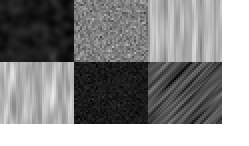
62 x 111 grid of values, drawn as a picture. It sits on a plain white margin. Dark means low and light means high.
It is made of 2 by 3 panels. Panel 1,1: very low, blotchy, faint in contrast. Panel 1,2: middling, fine-grained. Panel 1,3: high, streaked downward. Panel 2,1: high, streaked downward. Panel 2,2: very low, fine-grained, faint in contrast. Panel 2,3: low, slanting up to the right.
